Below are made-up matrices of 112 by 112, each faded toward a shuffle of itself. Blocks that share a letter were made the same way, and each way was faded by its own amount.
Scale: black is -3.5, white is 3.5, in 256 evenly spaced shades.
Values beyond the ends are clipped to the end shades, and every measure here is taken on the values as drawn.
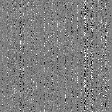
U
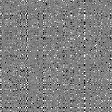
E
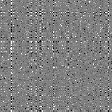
E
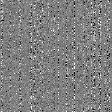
U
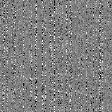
U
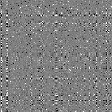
E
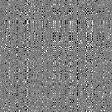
E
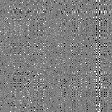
E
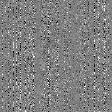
U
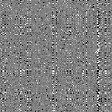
E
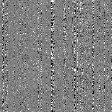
U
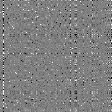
E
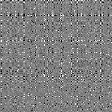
E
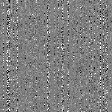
U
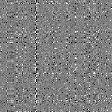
E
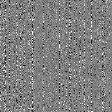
U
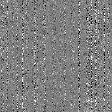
U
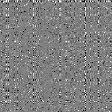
E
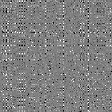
E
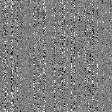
U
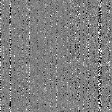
U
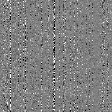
U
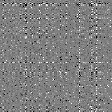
E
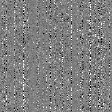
U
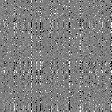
E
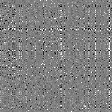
E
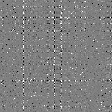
E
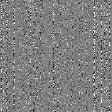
U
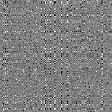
E
